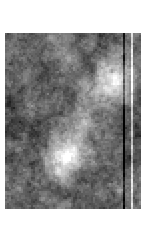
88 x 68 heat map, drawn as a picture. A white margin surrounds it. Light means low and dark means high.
Dips: two. Odd lines: columns 60 and 64. Mirror symmetry: none. Ninth with the highest average: middle left.
